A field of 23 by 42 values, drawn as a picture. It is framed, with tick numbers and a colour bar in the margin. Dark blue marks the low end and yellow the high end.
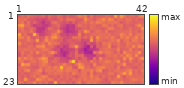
On average the colour sits 60% of the way up the scale. There are four dips. The ninth with the lowest average is the centre. Neither half mirrors the other. No single row or column stands out from its neighbours.
